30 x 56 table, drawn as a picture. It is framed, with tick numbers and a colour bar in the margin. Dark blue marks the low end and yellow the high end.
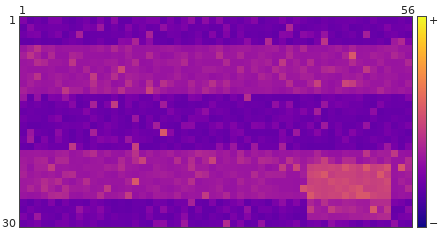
Ninth with the highest average: bottom right. Stripes: horizontal, repeating 2 times. Odd patch: higher, in the bottom right. Average level on the scale: 30%.
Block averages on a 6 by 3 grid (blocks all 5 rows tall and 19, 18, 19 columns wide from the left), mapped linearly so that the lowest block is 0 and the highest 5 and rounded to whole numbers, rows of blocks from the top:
0 0 0
3 3 3
0 0 0
0 0 0
3 3 5
0 0 2
